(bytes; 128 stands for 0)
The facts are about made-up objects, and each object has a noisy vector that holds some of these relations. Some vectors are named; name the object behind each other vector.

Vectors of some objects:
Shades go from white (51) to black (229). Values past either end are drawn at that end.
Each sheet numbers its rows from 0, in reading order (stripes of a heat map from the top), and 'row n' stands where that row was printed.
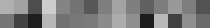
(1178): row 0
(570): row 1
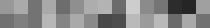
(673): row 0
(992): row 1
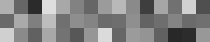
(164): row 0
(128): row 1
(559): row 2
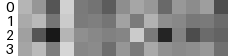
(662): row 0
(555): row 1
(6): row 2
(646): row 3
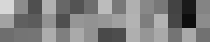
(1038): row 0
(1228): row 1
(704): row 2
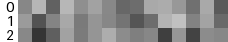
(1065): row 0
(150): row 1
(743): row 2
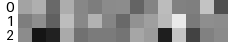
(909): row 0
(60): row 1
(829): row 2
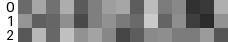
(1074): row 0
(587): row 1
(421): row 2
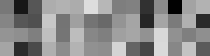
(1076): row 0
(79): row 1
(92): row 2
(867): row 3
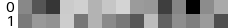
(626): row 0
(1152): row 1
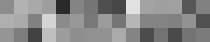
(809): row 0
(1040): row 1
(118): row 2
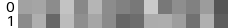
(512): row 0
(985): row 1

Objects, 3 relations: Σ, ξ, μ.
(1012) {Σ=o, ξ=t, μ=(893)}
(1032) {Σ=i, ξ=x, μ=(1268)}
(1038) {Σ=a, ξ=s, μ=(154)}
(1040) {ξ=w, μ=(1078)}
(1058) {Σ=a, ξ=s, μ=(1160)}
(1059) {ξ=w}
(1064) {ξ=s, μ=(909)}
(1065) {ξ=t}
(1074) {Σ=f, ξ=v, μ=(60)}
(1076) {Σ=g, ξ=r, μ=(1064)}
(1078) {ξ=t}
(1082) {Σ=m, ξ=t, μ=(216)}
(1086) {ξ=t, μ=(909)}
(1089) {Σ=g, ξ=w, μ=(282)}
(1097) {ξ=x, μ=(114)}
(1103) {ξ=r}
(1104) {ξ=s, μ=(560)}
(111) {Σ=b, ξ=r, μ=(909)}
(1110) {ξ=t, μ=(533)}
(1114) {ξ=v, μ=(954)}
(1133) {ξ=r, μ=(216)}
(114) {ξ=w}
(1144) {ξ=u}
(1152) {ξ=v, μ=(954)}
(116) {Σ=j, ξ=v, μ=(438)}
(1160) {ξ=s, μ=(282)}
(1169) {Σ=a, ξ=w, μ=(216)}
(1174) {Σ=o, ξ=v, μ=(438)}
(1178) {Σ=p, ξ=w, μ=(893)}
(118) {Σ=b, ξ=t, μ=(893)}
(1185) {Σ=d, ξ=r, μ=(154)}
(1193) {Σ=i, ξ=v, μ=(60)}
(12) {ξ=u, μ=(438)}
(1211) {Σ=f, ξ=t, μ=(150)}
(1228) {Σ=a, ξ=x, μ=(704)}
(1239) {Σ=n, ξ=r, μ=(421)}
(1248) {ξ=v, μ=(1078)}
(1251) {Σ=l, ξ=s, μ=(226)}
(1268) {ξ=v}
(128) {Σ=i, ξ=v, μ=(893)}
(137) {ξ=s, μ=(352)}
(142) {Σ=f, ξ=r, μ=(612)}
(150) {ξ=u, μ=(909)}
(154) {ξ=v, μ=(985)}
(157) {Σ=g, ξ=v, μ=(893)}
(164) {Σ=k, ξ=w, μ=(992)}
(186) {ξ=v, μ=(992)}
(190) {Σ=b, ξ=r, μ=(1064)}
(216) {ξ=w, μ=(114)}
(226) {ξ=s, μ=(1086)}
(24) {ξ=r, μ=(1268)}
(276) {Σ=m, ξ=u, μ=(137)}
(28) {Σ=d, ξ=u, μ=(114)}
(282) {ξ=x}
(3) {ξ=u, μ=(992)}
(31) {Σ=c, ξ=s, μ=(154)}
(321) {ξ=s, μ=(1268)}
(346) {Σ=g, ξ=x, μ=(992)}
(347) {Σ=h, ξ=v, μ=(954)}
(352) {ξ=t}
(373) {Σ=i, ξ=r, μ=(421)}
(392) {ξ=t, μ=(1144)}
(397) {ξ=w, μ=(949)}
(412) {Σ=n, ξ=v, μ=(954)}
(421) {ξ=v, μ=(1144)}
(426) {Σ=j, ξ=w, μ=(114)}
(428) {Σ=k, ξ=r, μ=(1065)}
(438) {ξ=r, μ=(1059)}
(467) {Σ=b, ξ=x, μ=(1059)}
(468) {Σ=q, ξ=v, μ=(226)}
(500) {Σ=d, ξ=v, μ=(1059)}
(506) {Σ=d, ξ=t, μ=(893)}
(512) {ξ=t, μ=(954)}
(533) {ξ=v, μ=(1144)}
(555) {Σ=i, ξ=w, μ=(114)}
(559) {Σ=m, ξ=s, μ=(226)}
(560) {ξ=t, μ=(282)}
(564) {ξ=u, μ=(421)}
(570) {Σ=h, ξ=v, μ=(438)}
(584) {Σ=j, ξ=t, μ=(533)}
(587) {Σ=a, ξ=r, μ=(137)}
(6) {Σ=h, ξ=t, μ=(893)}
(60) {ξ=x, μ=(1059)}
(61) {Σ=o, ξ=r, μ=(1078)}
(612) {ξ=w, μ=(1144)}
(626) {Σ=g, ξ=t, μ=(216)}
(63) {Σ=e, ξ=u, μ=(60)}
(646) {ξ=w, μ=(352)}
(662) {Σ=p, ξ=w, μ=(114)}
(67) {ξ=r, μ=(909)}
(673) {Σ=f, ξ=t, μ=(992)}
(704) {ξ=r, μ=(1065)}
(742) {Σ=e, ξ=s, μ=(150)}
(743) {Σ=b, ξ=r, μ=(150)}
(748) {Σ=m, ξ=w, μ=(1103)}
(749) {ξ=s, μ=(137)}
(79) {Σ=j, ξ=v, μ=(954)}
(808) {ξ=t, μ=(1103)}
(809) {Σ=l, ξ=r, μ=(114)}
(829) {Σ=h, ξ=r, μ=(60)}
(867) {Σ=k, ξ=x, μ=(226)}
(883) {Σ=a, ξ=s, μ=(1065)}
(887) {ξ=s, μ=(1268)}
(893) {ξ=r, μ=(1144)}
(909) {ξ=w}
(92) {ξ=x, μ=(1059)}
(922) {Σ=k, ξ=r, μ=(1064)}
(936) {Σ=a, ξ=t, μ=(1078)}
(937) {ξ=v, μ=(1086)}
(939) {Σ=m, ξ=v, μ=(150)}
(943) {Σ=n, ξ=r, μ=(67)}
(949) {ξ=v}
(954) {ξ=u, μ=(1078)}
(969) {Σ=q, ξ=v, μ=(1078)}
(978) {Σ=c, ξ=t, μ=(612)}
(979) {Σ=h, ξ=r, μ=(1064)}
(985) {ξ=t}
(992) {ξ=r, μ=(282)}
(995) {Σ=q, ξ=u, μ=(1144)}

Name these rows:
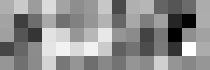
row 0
(31)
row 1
(276)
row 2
(1089)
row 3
(468)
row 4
(12)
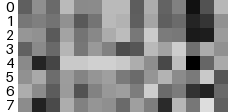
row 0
(500)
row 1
(939)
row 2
(1082)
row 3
(438)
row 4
(346)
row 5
(1086)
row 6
(936)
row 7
(922)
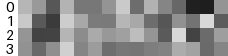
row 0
(748)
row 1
(742)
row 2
(467)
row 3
(564)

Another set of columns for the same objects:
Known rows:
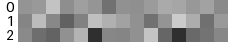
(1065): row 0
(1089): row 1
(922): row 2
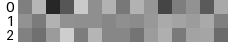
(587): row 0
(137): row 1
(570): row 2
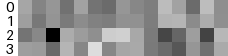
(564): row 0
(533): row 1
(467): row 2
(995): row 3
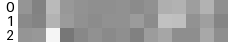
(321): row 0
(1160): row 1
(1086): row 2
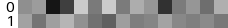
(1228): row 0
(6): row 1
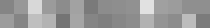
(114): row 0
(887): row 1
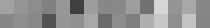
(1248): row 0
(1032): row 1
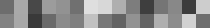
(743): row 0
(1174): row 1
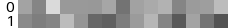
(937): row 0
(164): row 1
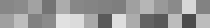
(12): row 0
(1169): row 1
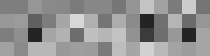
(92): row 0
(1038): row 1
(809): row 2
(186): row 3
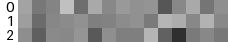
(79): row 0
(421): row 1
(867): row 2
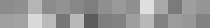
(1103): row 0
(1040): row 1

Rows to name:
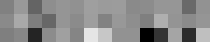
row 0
(1185)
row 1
(61)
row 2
(1251)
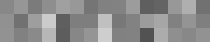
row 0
(63)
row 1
(31)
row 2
(412)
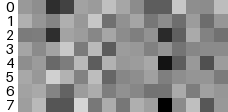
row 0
(157)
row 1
(506)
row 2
(1074)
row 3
(584)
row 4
(1211)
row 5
(512)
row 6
(1012)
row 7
(936)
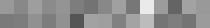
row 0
(893)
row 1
(979)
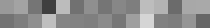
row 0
(373)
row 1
(829)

